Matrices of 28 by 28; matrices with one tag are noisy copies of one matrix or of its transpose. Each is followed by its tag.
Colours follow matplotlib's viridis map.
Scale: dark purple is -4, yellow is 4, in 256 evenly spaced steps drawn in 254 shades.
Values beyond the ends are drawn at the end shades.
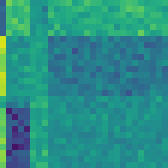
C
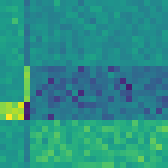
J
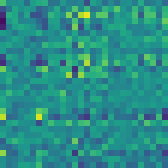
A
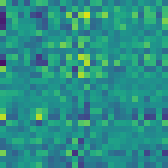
A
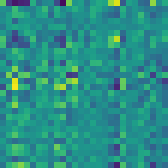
A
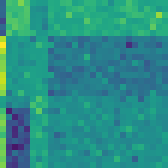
C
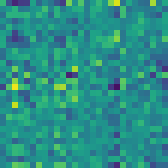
A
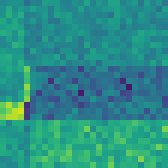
J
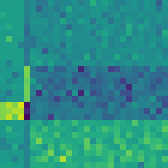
J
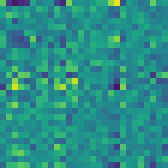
A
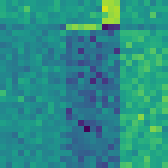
J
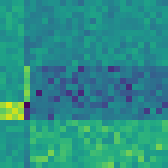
J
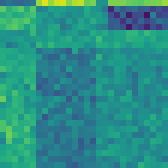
C
